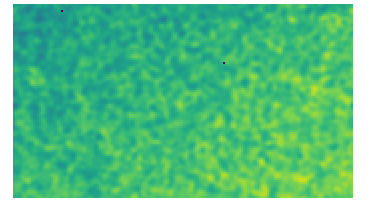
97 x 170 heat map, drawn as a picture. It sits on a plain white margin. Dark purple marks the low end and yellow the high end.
There are two isolated cells, each far lower than the cells round it. There are no regular stripes. The field is mottled with small blotches. Values rise toward the bottom right. The top left is the ninth with the lowest average. On average the colour sits 70% of the way up the scale. The halves do not mirror each other.
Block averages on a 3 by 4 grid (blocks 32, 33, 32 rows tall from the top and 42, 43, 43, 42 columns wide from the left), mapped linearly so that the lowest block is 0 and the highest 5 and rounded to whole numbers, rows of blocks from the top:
0 1 2 3 / 1 2 3 4 / 2 3 4 5
